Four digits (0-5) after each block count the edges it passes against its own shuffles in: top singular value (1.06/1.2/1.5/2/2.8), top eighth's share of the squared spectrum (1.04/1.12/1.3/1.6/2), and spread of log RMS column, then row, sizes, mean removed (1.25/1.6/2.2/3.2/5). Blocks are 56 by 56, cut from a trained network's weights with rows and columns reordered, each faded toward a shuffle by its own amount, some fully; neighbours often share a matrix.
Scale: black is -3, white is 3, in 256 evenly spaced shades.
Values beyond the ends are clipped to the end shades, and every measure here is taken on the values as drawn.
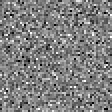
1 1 0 0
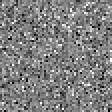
0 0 0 0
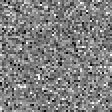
0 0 0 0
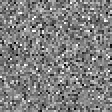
1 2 0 0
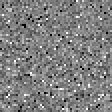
1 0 0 0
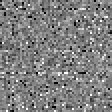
2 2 0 1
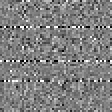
4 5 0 3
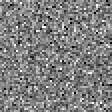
0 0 0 0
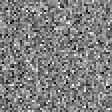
1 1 0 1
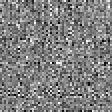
3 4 2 2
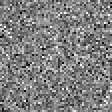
0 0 0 0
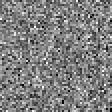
1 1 0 0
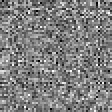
3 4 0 2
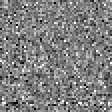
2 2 0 1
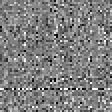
3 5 3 2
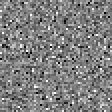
2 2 0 1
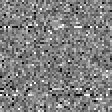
3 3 0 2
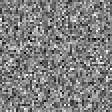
1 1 0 0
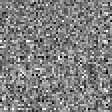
2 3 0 2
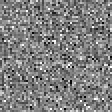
2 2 0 1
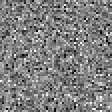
2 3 1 1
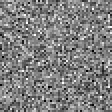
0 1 0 0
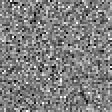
1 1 0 0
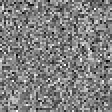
0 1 0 0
